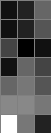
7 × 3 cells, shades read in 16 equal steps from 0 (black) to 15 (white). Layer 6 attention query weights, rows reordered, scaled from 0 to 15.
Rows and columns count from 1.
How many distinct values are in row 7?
3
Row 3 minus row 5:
-2 -7 -4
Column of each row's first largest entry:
3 3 1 2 2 1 1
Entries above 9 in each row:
0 0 0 0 0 0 1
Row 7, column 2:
7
